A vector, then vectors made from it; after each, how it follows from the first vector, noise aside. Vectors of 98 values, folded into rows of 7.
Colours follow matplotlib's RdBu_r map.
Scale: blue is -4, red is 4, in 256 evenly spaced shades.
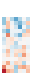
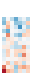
copied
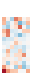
sign-scrambled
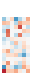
sign-scrambled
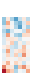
copied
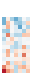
copied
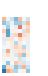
sign-scrambled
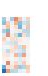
sign-scrambled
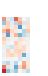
sign-scrambled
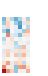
copied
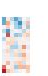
copied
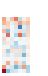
sign-scrambled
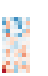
copied
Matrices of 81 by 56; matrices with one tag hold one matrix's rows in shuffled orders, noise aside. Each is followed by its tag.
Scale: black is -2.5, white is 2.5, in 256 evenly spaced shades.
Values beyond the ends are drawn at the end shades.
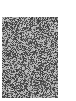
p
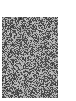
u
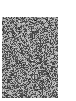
p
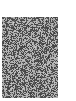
p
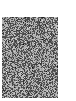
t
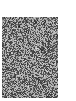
u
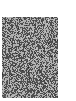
t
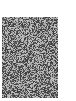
u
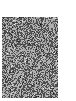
t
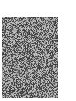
t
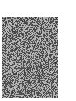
t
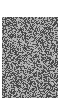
u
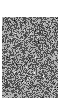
p
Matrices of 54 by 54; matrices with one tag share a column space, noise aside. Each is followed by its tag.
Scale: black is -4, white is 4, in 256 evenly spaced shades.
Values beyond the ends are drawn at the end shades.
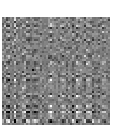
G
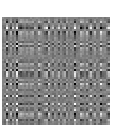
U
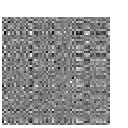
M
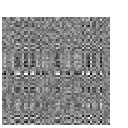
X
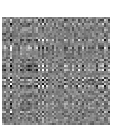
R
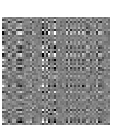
M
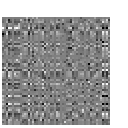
U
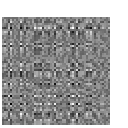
U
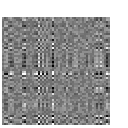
X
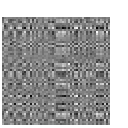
U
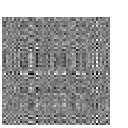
X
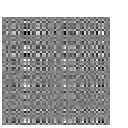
M
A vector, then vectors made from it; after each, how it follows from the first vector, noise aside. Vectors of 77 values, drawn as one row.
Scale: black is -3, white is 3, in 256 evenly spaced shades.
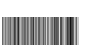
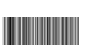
reversed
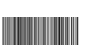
sign-scrambled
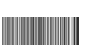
sign-scrambled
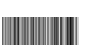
copied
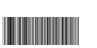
reversed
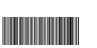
sign-scrambled
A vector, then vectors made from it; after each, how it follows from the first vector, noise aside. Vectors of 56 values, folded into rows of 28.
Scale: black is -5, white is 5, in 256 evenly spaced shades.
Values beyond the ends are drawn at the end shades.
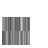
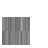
shrunk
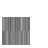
shrunk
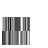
scaled up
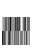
scaled up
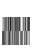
scaled up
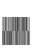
wrapped around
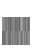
shrunk
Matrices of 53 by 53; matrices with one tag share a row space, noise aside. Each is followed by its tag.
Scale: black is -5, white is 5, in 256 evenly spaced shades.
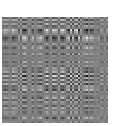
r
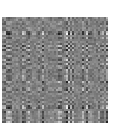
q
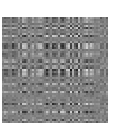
r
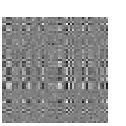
q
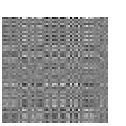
r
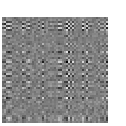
q
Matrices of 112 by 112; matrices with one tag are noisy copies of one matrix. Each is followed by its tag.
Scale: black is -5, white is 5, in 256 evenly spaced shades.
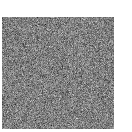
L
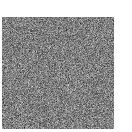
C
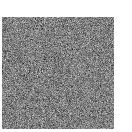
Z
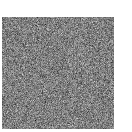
L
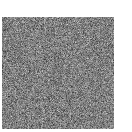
Z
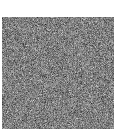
L
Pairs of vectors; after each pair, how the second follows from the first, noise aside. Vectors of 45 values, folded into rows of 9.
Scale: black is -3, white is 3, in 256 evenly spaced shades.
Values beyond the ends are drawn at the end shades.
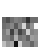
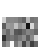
wrapped around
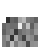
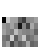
negated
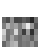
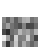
wrapped around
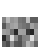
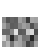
negated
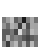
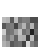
wrapped around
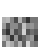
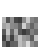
sign-scrambled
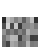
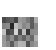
wrapped around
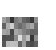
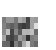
wrapped around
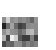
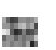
wrapped around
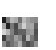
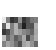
negated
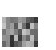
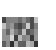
sign-scrambled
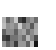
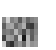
wrapped around
